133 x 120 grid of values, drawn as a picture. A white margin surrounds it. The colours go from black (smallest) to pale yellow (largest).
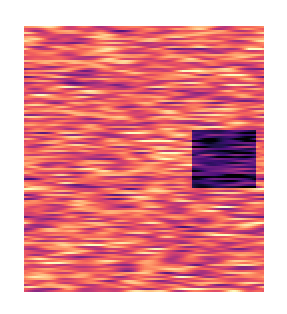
Grain: streaks across. Ninth with the lowest average: middle right. Odd patch: lower, in the middle right.
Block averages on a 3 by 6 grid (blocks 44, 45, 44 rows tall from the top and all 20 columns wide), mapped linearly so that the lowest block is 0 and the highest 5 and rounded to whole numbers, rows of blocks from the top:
4 4 4 4 4 4 / 4 4 4 5 0 0 / 4 4 4 4 4 4
